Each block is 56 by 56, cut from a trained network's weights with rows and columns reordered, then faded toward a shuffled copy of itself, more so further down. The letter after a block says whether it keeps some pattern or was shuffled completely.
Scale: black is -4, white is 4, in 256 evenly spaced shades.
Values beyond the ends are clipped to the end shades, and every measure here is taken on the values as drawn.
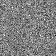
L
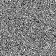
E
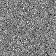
E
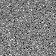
E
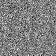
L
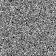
E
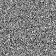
E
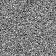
E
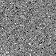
E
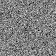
E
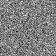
E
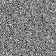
E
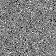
E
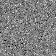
E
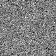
E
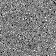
E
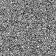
E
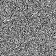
E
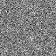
L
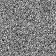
E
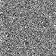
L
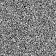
E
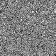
L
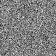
E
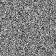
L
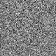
L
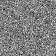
E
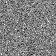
E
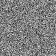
L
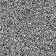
E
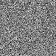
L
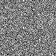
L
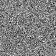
L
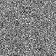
L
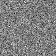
E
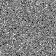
E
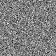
E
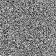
L
